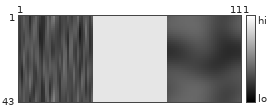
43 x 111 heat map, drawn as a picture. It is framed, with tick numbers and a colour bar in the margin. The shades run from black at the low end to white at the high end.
It is made of 1 by 3 panels. Panel 1,1: low, streaked downward. Panel 1,2: very high, flat. Panel 1,3: low, smooth.
